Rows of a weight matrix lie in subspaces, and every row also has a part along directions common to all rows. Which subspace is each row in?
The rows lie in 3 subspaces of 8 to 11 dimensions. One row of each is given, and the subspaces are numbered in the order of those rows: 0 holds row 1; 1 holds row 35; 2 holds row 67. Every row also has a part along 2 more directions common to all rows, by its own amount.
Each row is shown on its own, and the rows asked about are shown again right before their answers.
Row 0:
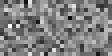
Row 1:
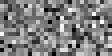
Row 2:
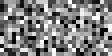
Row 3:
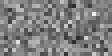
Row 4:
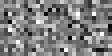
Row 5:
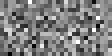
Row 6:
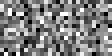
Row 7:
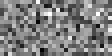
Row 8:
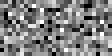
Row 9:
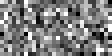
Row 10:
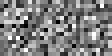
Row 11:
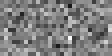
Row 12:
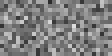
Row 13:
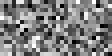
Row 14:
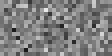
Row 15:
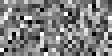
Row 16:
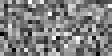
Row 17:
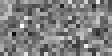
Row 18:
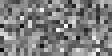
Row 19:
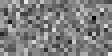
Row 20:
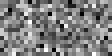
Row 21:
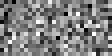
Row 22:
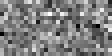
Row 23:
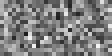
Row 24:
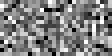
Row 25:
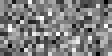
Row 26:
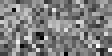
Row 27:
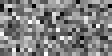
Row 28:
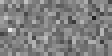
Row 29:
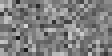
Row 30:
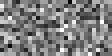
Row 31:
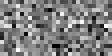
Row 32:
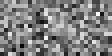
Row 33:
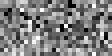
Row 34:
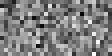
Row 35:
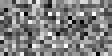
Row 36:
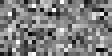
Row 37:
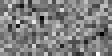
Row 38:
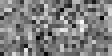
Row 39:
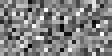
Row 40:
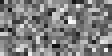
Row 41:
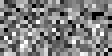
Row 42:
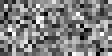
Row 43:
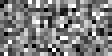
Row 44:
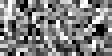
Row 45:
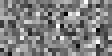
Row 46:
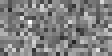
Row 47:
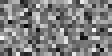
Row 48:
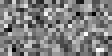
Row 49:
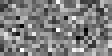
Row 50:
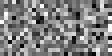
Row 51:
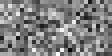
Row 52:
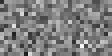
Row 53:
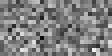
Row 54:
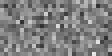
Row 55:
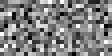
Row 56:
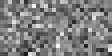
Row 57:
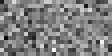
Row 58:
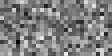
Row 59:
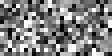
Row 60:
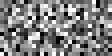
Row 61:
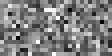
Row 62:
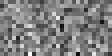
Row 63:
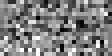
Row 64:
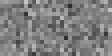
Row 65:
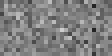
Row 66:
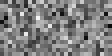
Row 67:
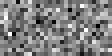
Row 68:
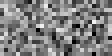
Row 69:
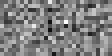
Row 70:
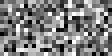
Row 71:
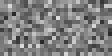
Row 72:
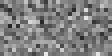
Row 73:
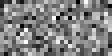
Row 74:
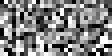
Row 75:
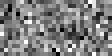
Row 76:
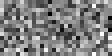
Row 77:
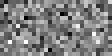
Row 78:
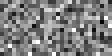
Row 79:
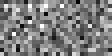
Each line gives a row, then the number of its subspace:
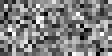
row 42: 2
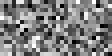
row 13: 2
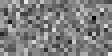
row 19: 1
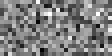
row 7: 1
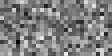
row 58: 1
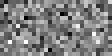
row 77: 2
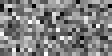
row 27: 2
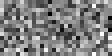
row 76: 2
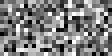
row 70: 1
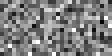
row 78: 0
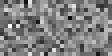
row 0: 2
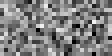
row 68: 2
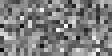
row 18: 0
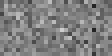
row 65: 2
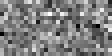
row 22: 1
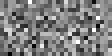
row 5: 2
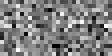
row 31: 1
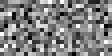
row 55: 1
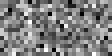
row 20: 1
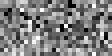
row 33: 1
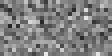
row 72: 2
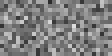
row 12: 0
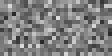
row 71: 0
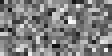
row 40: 1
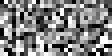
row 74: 1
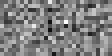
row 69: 0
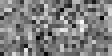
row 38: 1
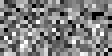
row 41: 1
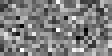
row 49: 0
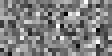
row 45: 2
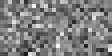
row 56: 1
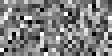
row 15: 2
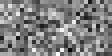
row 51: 0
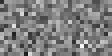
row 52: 1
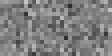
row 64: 1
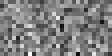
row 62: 0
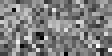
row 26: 1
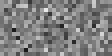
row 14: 0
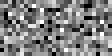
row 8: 0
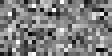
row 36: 1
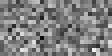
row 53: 0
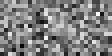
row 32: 1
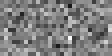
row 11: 1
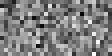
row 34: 2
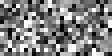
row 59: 0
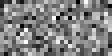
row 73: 2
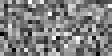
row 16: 2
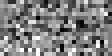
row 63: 1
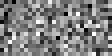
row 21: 2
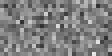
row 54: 2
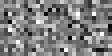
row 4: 1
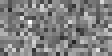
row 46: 0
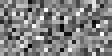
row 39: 0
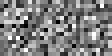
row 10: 0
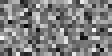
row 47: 2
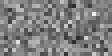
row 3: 1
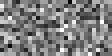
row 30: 0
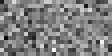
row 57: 1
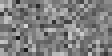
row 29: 0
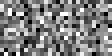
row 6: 2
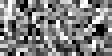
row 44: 2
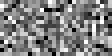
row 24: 0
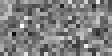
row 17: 2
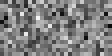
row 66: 1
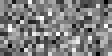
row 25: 2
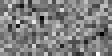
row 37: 2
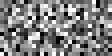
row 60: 2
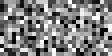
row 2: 0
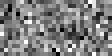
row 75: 0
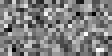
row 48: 1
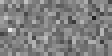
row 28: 1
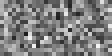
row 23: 1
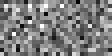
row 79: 2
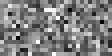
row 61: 0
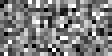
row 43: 2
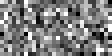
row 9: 1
